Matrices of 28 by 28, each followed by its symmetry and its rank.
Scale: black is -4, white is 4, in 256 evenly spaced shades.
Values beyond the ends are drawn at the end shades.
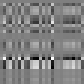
neither, rank one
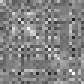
symmetric, rank five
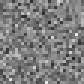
neither, full rank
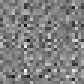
neither, rank five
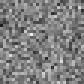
neither, full rank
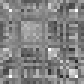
symmetric, rank three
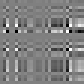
neither, rank one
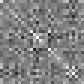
symmetric, rank five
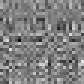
neither, rank five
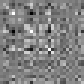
symmetric, rank three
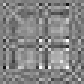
symmetric, rank three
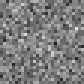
neither, full rank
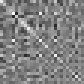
symmetric, rank five
